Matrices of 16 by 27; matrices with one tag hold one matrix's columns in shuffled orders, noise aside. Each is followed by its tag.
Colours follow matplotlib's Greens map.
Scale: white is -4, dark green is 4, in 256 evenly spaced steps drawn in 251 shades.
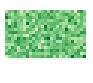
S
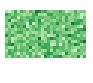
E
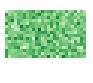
S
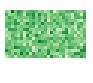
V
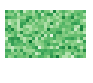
S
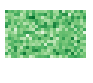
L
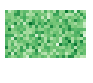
E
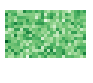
V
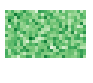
S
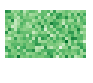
S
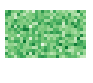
E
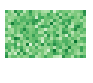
E
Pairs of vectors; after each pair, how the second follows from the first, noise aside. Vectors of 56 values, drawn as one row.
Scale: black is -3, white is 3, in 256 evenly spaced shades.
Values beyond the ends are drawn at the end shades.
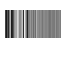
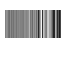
reversed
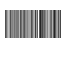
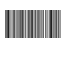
shuffled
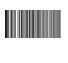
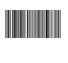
shuffled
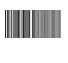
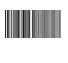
copied
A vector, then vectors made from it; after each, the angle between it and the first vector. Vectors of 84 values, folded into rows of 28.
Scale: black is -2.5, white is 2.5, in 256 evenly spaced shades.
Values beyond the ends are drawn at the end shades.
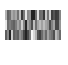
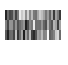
orthogonal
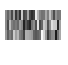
orthogonal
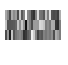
nearly parallel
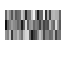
nearly opposite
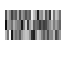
nearly opposite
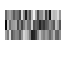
nearly opposite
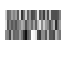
nearly parallel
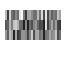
orthogonal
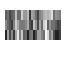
orthogonal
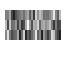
orthogonal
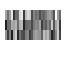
orthogonal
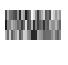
nearly opposite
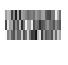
partly opposed
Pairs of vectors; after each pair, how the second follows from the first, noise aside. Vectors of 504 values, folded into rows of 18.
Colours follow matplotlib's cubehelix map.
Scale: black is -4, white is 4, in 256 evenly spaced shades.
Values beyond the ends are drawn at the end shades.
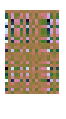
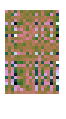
reversed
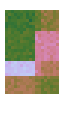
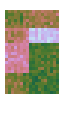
reversed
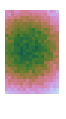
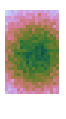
reversed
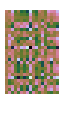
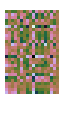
reversed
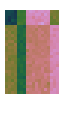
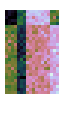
scaled up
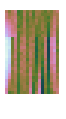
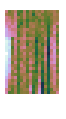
copied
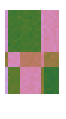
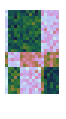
scaled up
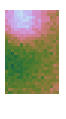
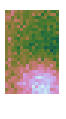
reversed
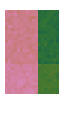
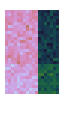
scaled up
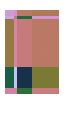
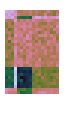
copied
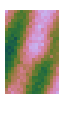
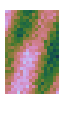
reversed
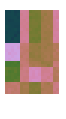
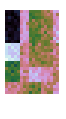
scaled up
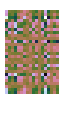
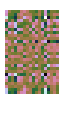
copied
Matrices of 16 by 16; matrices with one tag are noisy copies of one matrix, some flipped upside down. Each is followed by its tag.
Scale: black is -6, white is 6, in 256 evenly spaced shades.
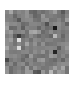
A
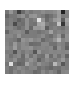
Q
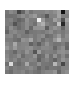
Q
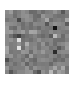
A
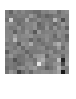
Q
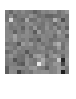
Q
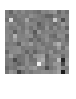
Q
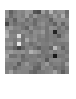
A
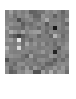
A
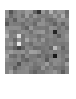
A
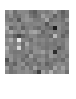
A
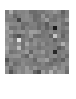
A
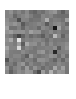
A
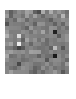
A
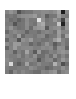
Q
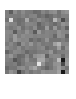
Q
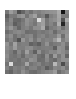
Q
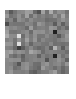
A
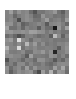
A
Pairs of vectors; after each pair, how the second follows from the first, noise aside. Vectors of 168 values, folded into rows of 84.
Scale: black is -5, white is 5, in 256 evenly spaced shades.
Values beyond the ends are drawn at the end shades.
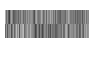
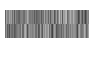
wrapped around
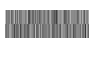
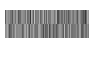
wrapped around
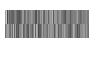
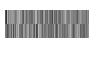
negated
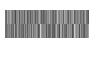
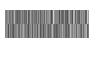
wrapped around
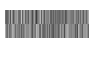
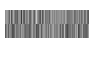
negated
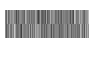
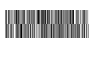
scaled up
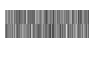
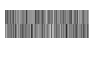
negated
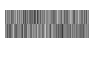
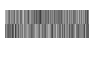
wrapped around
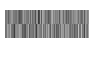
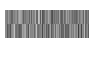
negated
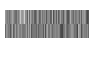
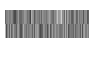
wrapped around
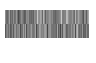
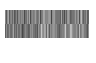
wrapped around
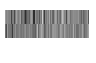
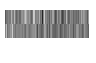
negated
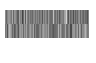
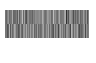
sign-scrambled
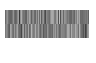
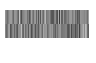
negated
